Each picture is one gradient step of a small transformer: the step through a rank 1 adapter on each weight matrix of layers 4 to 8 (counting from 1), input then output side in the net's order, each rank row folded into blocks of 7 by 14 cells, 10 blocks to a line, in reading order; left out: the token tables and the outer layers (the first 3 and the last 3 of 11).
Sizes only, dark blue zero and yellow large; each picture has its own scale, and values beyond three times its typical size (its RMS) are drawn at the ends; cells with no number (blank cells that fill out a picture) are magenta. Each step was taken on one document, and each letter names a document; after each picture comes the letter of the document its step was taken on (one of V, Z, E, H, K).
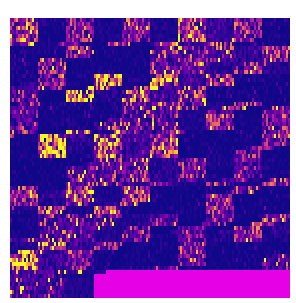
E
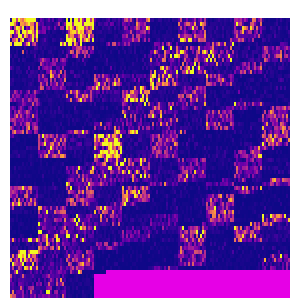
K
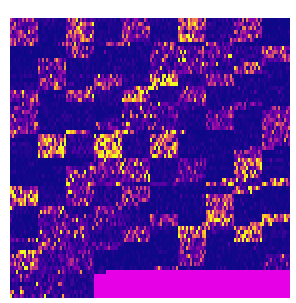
E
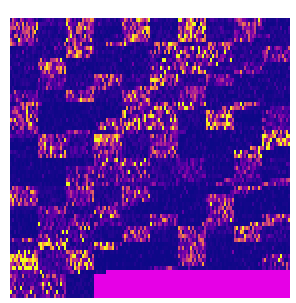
K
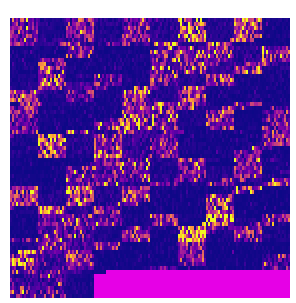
E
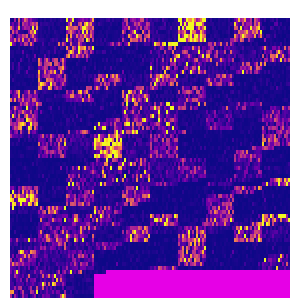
K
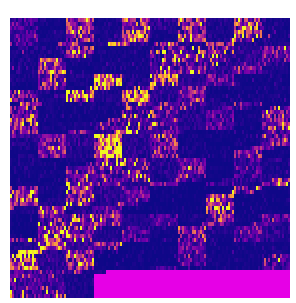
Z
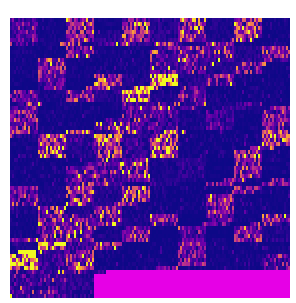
E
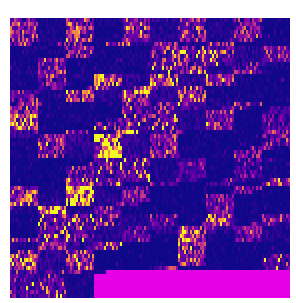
Z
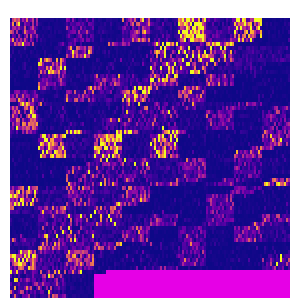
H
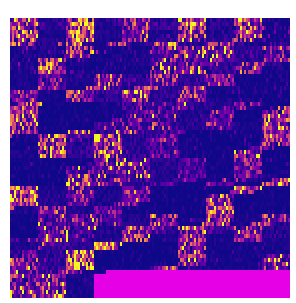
K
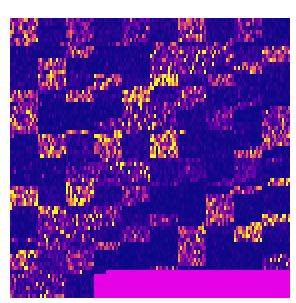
Z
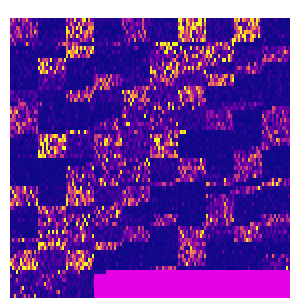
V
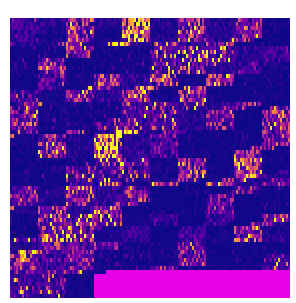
H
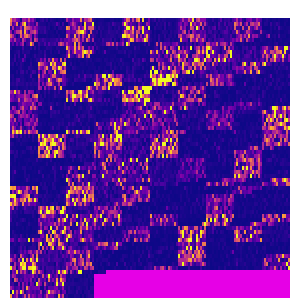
E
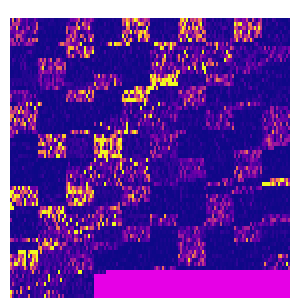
E
